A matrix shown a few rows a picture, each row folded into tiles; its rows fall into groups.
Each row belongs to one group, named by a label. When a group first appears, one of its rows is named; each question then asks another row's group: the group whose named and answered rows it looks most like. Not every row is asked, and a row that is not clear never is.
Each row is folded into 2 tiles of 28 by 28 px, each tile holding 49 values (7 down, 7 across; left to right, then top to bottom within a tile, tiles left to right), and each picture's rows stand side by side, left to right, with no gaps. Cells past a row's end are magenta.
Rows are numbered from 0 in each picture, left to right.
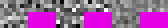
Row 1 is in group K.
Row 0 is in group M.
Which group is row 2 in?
K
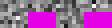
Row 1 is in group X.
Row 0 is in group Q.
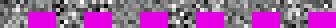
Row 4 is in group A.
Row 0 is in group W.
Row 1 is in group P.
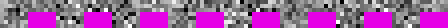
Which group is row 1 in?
A
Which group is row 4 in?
M
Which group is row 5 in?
W
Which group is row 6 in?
K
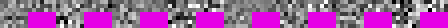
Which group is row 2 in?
Q
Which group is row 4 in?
Q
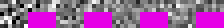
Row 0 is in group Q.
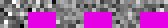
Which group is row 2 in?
P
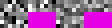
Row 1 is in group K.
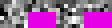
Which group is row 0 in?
A
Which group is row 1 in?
K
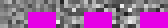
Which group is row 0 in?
Q
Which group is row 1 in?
K
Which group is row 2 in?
K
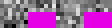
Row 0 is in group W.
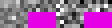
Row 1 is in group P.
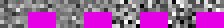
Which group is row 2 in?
Q
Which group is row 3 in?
K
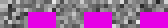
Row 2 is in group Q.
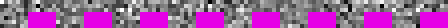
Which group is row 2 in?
W
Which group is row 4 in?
W
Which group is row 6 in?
W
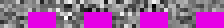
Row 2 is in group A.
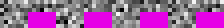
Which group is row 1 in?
Q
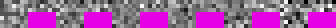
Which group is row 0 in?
A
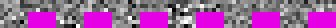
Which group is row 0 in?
M
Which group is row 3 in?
K
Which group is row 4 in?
Q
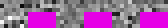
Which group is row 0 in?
M
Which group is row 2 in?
A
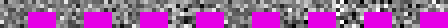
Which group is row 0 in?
K
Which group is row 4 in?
K
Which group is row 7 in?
X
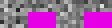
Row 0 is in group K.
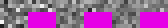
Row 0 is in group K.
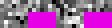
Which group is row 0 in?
A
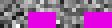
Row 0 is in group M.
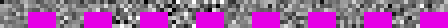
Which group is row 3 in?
P
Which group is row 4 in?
W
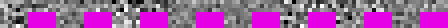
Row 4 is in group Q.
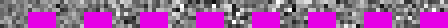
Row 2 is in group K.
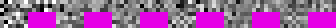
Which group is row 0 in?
P
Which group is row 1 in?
Q
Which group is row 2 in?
Q
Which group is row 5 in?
M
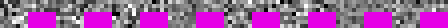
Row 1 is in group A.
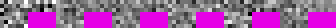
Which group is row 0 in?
P
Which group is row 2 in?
P
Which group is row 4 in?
M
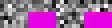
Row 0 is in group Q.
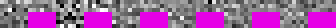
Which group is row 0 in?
W
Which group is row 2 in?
K
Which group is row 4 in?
X
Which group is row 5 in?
M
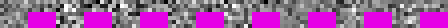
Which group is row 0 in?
P
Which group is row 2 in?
X
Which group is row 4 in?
X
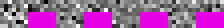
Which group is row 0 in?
Q
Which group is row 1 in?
A
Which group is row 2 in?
K
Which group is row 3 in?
P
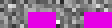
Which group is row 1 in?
K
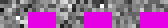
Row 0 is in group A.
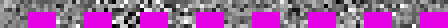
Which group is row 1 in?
M
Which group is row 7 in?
X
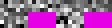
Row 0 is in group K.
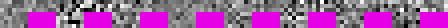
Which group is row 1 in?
Q
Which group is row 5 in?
M
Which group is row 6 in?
P
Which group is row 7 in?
W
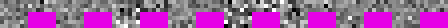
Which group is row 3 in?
M
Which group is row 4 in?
K
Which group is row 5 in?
W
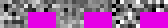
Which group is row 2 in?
P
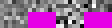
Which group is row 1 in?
Q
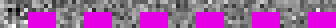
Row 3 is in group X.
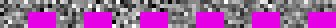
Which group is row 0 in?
P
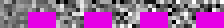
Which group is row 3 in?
P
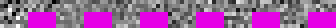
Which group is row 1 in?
X
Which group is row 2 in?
W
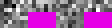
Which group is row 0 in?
W
